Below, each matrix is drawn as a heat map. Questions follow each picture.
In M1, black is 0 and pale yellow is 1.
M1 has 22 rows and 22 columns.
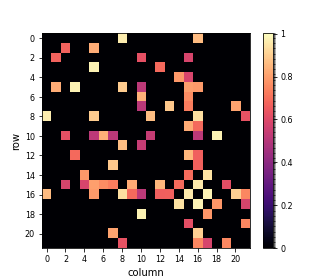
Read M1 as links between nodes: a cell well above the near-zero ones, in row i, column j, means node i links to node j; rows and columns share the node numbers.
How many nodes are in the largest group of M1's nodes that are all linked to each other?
3
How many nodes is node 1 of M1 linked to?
2
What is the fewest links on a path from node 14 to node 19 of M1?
2
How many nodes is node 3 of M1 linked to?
2
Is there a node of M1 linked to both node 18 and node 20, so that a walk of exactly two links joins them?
no
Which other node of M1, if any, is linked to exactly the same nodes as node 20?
node 13
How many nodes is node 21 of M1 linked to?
4
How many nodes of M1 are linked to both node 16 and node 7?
4
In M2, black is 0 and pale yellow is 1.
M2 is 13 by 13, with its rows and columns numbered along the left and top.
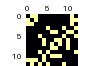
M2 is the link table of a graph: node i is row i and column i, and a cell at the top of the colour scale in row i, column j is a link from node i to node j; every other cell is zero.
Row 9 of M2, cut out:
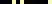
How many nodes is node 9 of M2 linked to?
3
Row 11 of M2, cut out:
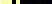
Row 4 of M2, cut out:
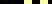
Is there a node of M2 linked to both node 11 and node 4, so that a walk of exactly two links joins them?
no
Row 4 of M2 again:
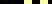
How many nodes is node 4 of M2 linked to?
4
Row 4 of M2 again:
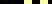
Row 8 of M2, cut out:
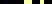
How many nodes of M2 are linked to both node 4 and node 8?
3
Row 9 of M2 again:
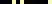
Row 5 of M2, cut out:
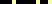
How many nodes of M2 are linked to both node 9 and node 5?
2
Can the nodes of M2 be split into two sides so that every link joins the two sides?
no
